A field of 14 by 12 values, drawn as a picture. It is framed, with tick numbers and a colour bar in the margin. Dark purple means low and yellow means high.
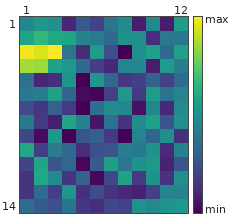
Ninth with the highest average: top left. Odd patch: higher, in the top left. Grain: fine. Mirror symmetry: none.
